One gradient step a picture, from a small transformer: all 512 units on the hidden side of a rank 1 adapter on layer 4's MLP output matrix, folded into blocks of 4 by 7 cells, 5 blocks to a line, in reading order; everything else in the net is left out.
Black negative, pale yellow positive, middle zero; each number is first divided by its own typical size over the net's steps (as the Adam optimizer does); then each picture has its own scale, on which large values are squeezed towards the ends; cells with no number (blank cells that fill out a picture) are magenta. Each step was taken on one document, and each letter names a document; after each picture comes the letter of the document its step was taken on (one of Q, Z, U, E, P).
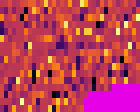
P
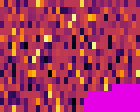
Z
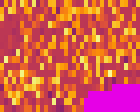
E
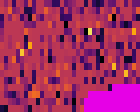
P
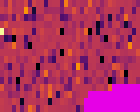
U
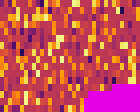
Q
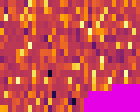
P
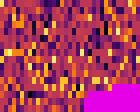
Q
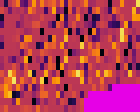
E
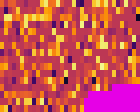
Q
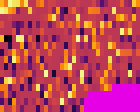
Z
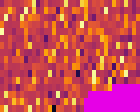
P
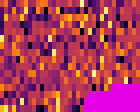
P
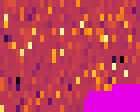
U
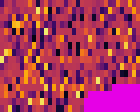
Q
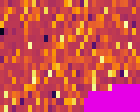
P
